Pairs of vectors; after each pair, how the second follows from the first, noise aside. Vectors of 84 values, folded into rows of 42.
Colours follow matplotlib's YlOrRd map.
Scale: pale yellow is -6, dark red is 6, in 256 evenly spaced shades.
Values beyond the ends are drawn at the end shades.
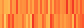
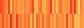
reversed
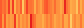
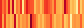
scaled up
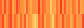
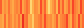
reversed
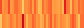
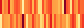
scaled up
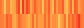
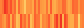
reversed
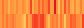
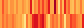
scaled up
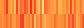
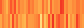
reversed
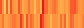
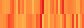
reversed
